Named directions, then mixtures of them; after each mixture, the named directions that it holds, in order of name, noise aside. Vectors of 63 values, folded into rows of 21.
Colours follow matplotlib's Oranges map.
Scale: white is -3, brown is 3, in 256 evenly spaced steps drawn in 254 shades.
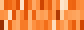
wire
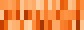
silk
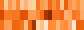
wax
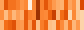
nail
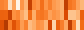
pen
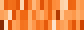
wire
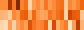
pen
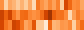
pen, wax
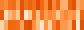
silk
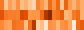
wax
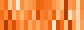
nail, pen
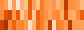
pen, silk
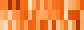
pen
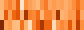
silk, wire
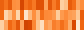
silk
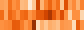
nail, wax
